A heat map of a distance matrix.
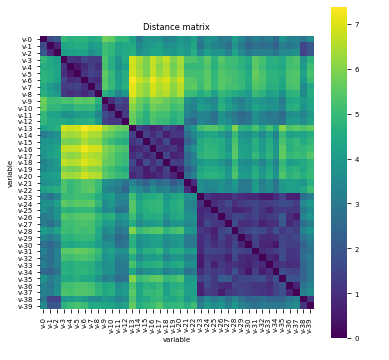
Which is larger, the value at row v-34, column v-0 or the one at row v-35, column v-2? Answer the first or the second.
the second
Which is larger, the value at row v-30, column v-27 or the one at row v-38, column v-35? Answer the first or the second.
the second
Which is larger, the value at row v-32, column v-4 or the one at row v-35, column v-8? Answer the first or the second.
the first
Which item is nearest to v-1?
v-2
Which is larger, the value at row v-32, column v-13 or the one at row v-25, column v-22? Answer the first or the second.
the first
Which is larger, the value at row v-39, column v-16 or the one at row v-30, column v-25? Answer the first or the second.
the first
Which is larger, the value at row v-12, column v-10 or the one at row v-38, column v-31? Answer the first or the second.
the second
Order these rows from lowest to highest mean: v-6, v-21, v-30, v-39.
v-30, v-21, v-39, v-6
